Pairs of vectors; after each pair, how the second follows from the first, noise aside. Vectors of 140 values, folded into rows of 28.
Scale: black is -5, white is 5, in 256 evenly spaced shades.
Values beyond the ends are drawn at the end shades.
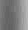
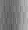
copied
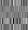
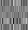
copied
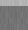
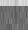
scaled up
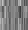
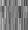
copied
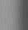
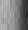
scaled up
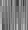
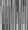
copied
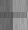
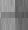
reversed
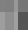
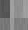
reversed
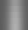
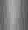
reversed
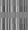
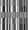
scaled up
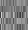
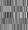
reversed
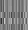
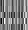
scaled up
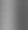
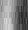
scaled up
